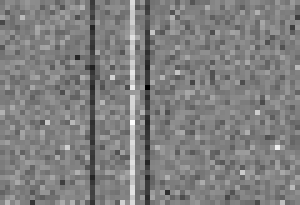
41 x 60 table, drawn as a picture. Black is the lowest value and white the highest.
No overall slope runs across the table. Columns 19, 27 and 30 differ from the columns beside them. A few values lie far out on both sides of the bulk. Overall the values sit about 50% of the way up the scale.
